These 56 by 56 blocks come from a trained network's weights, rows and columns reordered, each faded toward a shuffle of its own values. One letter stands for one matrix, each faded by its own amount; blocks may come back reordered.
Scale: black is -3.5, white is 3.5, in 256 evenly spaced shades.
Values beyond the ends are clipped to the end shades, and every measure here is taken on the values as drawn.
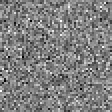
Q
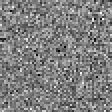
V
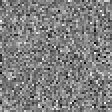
V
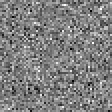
V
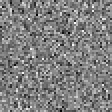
V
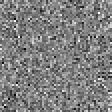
V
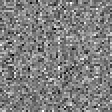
V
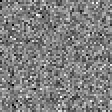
Q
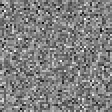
V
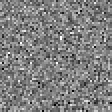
V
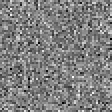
V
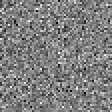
V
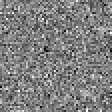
Q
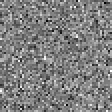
V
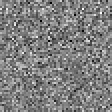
V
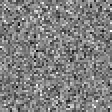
Q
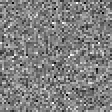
Q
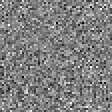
V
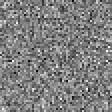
Q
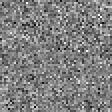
V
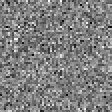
V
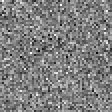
Q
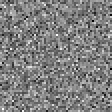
Q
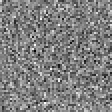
Q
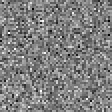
Q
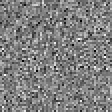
V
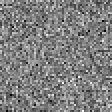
Q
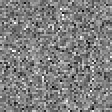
V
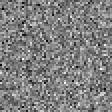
V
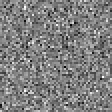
Q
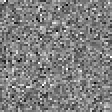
V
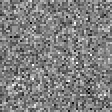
Q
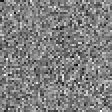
Q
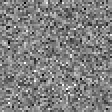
V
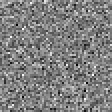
Q
